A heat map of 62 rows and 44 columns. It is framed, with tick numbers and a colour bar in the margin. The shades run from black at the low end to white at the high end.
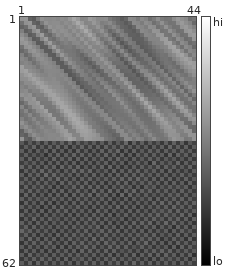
The table splits into 2 rows of 1 panel. Panel 1,1: middling, slanting down to the right. Panel 2,1: low, checkered.
